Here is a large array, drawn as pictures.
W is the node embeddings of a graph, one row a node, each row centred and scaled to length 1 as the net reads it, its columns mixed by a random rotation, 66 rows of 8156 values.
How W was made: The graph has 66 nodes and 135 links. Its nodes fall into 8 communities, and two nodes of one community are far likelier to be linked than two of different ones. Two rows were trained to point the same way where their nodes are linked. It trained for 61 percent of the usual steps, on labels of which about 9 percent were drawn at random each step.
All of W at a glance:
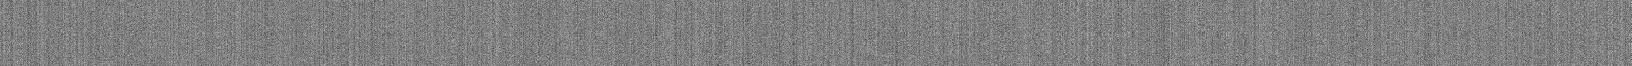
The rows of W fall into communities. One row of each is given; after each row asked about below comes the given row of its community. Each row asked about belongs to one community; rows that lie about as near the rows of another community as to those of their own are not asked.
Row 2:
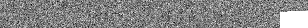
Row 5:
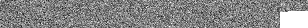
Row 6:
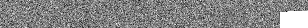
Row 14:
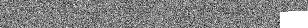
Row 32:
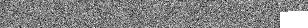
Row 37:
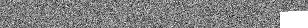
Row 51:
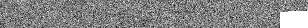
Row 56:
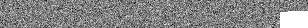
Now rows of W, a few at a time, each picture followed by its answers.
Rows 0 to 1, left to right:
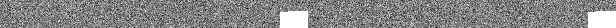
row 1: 5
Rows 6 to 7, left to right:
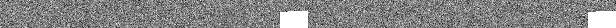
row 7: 56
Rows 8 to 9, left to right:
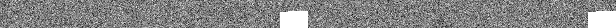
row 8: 37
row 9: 51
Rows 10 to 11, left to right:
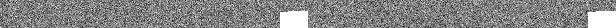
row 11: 32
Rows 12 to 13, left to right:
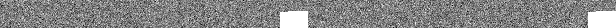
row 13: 14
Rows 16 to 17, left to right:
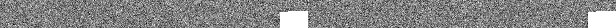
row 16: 56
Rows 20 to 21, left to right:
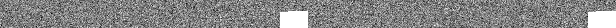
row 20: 32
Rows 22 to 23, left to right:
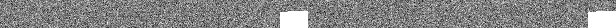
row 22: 14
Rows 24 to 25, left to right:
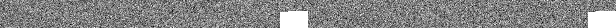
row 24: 32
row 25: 37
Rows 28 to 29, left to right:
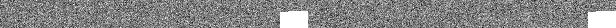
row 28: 14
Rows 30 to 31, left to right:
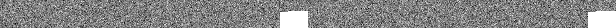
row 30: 56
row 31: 37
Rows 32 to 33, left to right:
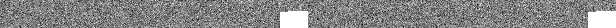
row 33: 5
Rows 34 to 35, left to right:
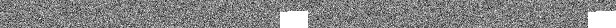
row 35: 5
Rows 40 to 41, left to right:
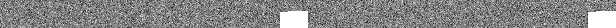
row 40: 51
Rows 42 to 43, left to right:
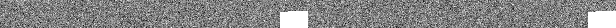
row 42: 51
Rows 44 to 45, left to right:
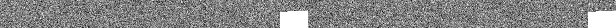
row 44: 6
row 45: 5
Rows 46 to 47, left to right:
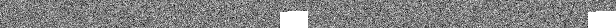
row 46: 51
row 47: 32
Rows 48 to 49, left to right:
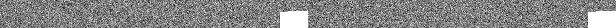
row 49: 5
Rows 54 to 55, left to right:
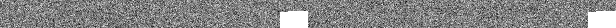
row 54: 32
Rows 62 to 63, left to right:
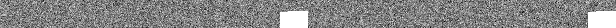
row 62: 6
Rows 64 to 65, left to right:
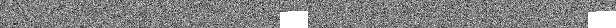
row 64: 56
